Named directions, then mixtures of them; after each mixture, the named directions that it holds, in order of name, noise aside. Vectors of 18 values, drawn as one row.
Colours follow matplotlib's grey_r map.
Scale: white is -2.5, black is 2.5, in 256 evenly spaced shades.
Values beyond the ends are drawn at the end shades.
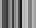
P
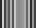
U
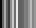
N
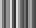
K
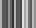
K, N, P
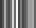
N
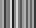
K, P, U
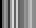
N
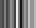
K, N, P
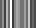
K, U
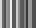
K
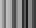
K, N, P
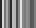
K, P, U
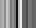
N, P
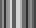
K, P, U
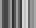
P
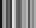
K, N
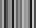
N, P, U
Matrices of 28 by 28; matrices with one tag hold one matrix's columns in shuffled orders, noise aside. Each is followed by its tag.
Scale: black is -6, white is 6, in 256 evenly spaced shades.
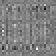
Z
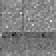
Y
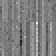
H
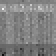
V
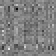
Z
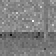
Y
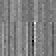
H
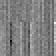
H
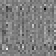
Z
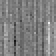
H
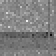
Y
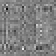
Z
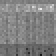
V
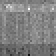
V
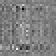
Z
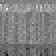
V
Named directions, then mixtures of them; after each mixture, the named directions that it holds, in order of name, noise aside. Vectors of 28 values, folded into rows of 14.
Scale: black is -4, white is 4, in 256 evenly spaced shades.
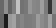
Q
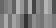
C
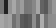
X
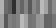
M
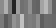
C, M, X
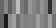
Q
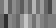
C, Q, X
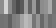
C, Q, X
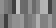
C, M, Q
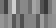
C, M, X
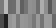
Q, X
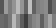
C, M, Q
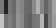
M, X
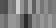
C, Q, X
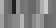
C, M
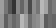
M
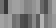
X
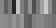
C, M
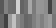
C, Q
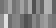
C, Q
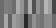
C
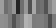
C, Q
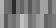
M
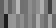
Q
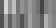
M, X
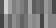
C, M, X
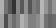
M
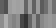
C, M, X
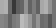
M, Q, X
